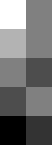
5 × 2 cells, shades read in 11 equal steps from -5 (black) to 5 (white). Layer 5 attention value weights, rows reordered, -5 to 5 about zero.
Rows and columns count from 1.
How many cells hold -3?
1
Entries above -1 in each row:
2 2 1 1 0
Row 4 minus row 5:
3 3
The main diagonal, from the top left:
5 0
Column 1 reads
5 2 0 -2 -5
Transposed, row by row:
5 2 0 -2 -5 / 0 0 -2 0 -3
